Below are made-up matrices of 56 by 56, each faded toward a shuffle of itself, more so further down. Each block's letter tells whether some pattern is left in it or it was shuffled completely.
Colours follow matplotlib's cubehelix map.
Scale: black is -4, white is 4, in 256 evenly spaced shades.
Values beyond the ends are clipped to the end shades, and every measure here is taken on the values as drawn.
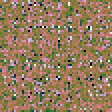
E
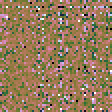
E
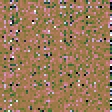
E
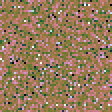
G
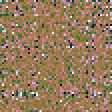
E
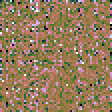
E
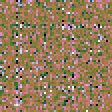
E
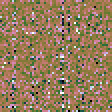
E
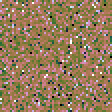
G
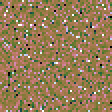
G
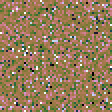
G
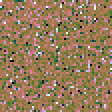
G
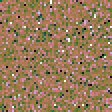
G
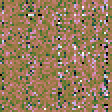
E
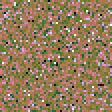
G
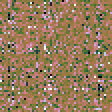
E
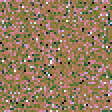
G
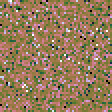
G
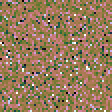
G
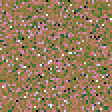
G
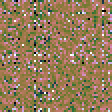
E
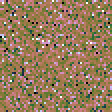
G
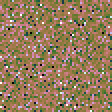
G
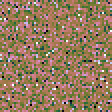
G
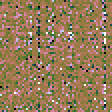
E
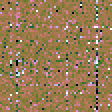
E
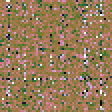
E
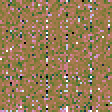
E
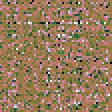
E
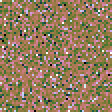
G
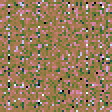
E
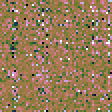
E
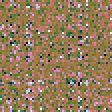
E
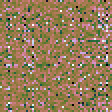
E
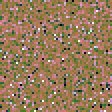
G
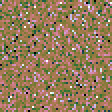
G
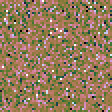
G
